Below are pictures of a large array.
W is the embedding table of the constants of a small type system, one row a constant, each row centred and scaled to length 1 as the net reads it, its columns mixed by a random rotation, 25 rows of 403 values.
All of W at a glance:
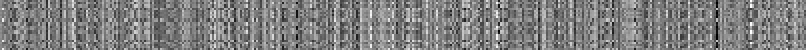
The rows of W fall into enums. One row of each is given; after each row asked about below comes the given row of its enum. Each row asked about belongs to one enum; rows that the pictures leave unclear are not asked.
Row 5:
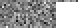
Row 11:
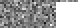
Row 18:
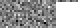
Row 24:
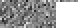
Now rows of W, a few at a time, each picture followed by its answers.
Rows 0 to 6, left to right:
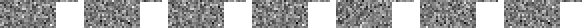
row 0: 11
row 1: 18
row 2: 11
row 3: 11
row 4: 24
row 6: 18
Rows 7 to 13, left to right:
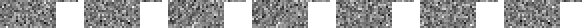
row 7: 5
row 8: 18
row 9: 24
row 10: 24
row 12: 11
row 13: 18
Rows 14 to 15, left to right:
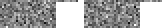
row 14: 5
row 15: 11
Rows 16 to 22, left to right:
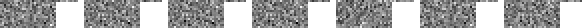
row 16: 11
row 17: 18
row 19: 18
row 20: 24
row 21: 11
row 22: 5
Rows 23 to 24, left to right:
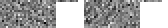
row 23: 18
